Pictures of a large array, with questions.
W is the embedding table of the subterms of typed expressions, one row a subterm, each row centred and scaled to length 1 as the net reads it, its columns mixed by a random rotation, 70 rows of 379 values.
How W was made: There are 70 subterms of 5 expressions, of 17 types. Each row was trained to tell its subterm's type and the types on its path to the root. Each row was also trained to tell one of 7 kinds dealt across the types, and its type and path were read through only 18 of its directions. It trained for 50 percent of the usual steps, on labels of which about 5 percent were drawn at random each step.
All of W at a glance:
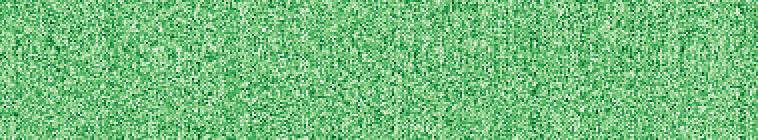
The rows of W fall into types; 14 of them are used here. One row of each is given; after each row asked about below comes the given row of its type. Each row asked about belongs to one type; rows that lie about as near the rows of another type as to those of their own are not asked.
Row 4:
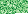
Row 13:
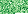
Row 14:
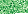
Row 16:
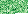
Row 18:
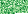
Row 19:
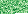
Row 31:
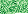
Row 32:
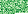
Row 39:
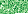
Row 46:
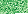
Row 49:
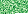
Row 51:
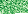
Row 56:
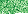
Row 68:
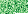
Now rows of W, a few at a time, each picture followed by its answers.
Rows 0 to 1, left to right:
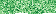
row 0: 56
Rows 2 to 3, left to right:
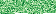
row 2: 4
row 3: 49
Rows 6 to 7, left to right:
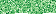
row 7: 16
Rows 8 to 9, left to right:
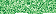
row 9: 31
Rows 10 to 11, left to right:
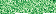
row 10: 4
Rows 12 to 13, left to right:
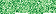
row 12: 32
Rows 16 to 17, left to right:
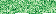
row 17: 4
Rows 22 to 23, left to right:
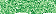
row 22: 68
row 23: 19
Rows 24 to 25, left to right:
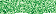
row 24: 19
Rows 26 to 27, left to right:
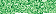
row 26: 46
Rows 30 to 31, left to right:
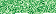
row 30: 46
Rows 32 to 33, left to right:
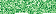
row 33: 31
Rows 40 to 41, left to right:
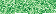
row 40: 51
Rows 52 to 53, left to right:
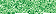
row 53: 19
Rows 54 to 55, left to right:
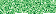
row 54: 16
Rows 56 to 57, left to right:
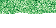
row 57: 46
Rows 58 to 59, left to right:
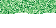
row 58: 16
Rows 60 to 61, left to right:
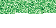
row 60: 46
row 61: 19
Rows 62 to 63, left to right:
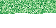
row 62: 16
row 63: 32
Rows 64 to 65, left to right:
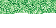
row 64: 32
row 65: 32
